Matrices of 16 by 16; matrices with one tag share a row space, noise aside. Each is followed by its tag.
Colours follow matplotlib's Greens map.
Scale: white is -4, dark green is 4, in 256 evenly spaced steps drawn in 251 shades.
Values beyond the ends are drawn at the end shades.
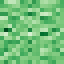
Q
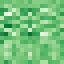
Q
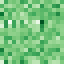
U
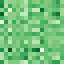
U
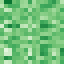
Q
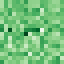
U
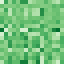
U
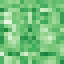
Q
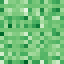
U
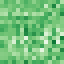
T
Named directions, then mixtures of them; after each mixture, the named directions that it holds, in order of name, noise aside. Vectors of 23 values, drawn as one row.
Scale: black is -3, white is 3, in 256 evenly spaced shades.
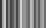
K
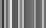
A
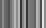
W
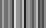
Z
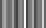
K, W, Z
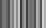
W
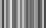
A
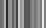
A, K, W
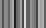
Z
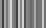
A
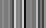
Z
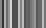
A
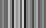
A, Z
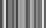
A, K, W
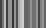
A, K, Z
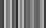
A, K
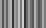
A, Z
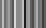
Z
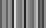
Z
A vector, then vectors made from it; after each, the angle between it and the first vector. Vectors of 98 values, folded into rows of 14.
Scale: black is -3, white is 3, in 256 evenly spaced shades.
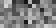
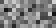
orthogonal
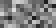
partly opposed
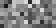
nearly opposite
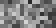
partly opposed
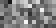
nearly opposite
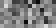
nearly parallel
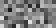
partly aligned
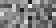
partly opposed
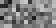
partly opposed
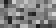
partly opposed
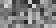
nearly parallel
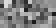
partly aligned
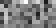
partly opposed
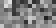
nearly parallel
